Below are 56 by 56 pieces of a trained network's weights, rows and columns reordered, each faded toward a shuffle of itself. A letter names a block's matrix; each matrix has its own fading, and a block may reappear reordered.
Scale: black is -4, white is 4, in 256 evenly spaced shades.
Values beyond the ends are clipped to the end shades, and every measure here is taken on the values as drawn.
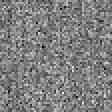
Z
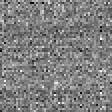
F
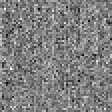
Z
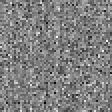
Z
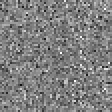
Z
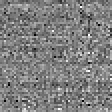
F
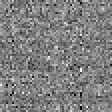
F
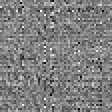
F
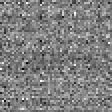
F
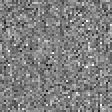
Z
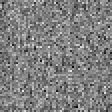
Z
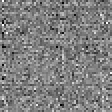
F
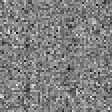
Z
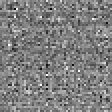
F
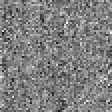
Z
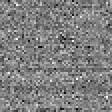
F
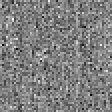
Z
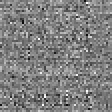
F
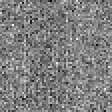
Z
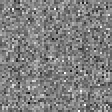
Z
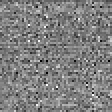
F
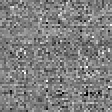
F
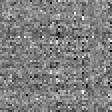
F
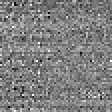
F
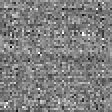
F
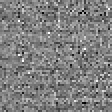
F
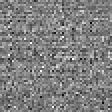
F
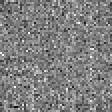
Z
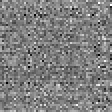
F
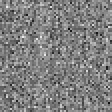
Z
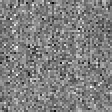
Z
